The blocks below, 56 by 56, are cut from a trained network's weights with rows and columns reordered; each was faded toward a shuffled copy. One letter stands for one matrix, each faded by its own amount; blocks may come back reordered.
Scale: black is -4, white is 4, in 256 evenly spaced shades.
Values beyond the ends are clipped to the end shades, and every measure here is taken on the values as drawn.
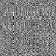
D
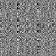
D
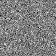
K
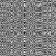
D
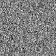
K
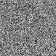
K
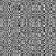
D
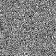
K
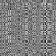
D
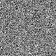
K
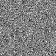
K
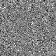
K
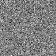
K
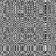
D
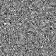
K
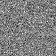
K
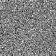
K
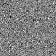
K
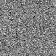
K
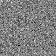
K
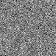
K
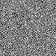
K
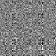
D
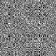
D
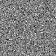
K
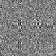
D
